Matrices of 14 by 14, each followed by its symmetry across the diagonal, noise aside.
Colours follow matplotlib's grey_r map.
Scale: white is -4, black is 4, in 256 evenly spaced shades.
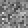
neither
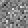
symmetric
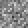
symmetric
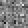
antisymmetric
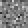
antisymmetric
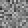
symmetric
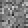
neither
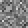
symmetric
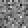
neither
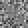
antisymmetric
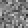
neither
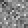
symmetric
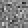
antisymmetric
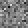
neither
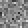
symmetric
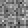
antisymmetric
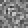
symmetric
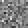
neither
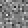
antisymmetric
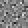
antisymmetric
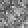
symmetric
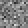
neither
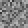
symmetric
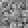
symmetric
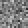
antisymmetric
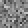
neither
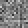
antisymmetric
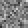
antisymmetric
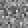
neither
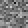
neither
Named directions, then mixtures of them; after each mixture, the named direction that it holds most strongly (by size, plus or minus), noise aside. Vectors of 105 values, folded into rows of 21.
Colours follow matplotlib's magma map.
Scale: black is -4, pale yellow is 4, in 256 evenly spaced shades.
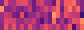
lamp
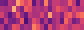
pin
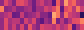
lamp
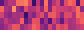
pin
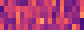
lamp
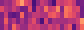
lamp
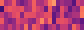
lamp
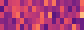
lamp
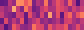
pin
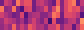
lamp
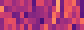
lamp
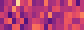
pin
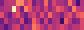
pin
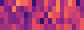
pin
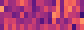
lamp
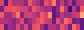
lamp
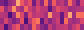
pin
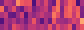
lamp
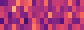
pin
